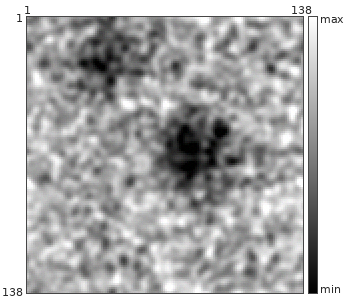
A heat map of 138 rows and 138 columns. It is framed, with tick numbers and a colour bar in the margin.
There are two dips. No lone cell stands out from its neighbours. The ninth with the lowest average is the centre.
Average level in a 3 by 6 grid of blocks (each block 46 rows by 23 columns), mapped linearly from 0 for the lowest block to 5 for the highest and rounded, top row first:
413444 / 544025 / 545545
